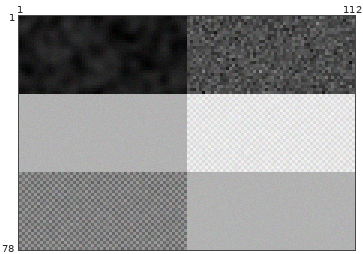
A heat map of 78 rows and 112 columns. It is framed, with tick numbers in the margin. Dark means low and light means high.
It is made of 3 by 2 panels. Panel 1,1: very low, blotchy, faint in contrast. Panel 1,2: low, fine-grained. Panel 2,1: high, flat. Panel 2,2: very high, checkered, faint in contrast. Panel 3,1: middling, checkered. Panel 3,2: high, flat.
